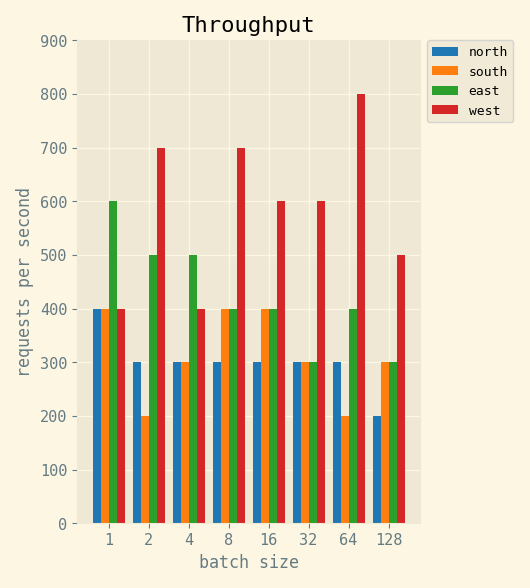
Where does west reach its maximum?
64
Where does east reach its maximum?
1
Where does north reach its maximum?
1
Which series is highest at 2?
west
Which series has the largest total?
west
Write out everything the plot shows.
Title: Throughput
x-axis: batch size, ticks 1 2 4 8 16 32 64 128
y-axis: requests per second, ticks 0 100 200 300 400 500 600 700 800 900
Legend: north, south, east, west
Values:
north: 400 300 300 300 300 300 300 200
south: 400 200 300 400 400 300 200 300
east: 600 500 500 400 400 300 400 300
west: 400 700 400 700 600 600 800 500
